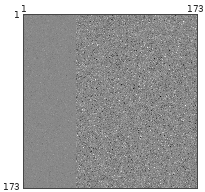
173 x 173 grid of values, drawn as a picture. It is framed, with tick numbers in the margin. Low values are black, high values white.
Mirror symmetry: none. Stripes: none. Seam: vertical, 30% of the way across, the left part calmer. Histogram: heavy tails on both sides. Grain: fine. Slope: none.
